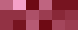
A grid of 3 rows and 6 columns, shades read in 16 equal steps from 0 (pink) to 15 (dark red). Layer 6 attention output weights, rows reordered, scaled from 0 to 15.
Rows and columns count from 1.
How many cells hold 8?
1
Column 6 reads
14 11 10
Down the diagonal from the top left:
6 11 7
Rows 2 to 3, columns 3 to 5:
8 10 12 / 7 15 9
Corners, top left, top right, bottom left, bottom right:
6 14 11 10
